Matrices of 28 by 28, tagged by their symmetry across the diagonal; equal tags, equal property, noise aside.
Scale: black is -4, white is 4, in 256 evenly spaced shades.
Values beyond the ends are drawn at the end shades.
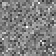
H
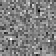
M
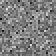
H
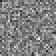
H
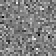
M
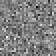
M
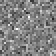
H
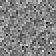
H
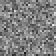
M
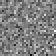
M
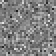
H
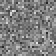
H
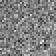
H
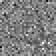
H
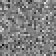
M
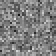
M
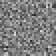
M
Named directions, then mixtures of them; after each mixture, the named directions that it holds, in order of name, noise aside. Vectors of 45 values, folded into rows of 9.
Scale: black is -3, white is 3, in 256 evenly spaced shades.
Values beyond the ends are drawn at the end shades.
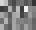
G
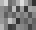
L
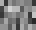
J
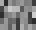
J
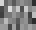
G, J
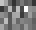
G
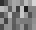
G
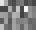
G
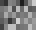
L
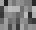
J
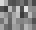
G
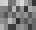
L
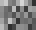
L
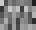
G, J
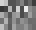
G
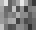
L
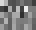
G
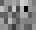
G, L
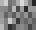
L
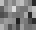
J, L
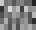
G, J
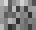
L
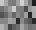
J, L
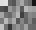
G, L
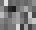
G, J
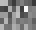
G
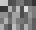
G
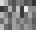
G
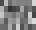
J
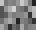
J, L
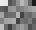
G, L
